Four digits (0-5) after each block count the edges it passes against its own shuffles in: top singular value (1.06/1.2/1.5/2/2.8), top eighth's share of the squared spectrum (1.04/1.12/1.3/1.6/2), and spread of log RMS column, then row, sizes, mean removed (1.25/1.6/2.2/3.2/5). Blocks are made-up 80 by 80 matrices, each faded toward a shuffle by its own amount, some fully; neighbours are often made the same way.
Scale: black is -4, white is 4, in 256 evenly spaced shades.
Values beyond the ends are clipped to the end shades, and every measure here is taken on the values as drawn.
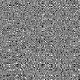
4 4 2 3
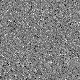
2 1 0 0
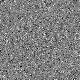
2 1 0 0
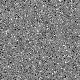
0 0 0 0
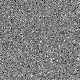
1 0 0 0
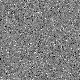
1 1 0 0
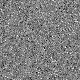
1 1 0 0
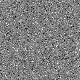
0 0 0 0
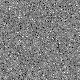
0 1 0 0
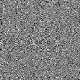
4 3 2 2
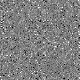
3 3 1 1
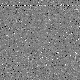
3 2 0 1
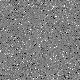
0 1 0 0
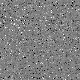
1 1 0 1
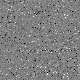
1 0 0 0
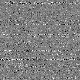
2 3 0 3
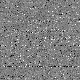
2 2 0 2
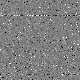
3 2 0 1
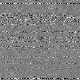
3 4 0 4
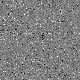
1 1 0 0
